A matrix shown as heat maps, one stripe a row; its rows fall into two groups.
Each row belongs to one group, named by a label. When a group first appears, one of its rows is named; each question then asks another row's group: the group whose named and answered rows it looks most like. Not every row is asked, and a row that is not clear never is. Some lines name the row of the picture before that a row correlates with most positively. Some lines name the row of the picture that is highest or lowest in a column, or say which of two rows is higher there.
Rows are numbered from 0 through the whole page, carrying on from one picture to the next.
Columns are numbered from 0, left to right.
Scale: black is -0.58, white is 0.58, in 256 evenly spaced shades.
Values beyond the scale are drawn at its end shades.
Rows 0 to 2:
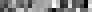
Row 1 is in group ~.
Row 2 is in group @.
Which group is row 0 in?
~
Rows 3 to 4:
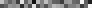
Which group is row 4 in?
~
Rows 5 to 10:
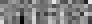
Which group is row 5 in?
~
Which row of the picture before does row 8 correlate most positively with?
4
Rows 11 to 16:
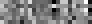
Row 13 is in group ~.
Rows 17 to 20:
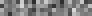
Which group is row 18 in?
@
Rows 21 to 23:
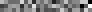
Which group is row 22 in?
~
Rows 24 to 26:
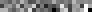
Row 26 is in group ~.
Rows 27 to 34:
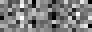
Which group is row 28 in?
@
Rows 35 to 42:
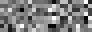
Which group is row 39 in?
~
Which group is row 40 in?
~
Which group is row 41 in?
@
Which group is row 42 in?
@
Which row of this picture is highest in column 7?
35
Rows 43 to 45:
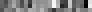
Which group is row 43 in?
~
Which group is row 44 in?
~
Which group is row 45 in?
@
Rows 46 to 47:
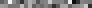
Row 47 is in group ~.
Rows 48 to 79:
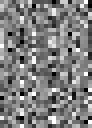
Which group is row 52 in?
@
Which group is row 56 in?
@
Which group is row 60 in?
@
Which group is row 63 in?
@
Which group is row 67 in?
@
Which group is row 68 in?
@
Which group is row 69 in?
@
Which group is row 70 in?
~
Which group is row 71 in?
@
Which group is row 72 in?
@
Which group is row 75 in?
@
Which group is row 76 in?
@
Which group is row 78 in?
~
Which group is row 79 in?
@
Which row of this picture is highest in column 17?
72
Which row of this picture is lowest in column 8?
49
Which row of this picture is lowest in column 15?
72
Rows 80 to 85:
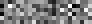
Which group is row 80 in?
@
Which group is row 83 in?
@
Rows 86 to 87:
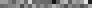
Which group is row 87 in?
~
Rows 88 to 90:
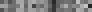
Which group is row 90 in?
@
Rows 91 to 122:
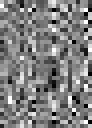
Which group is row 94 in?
~
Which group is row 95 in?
~
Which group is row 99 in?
~
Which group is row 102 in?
~
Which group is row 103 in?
~
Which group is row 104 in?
~
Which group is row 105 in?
@
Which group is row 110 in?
@
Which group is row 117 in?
~
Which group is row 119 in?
@
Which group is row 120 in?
~
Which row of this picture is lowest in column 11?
113
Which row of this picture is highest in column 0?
92
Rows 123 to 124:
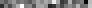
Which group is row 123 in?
~
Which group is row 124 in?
@
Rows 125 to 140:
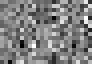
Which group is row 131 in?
~
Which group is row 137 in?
~
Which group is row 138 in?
@
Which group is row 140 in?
@
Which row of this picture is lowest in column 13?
129
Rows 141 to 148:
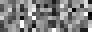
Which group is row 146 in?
@
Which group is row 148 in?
~
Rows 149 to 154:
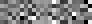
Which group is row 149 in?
~
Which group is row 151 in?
~
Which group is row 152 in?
@
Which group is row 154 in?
~
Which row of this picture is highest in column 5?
152
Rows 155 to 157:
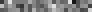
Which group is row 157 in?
~
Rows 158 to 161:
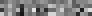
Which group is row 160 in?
~
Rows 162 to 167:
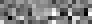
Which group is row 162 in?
@
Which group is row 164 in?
~
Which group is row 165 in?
~
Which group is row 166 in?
@
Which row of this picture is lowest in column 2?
166
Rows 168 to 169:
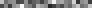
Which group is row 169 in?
@
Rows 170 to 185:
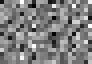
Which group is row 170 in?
@
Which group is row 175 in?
@
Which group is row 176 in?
~
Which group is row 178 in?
@
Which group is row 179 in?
@
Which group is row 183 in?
@
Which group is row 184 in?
@
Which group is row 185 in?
~
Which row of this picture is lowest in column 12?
170
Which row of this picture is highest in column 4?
178
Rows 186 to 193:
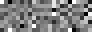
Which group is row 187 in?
~
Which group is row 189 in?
~
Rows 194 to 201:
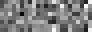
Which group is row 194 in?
~
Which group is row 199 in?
@
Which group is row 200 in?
~
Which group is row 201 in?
~
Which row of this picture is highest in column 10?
199
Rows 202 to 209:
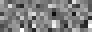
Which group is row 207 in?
~
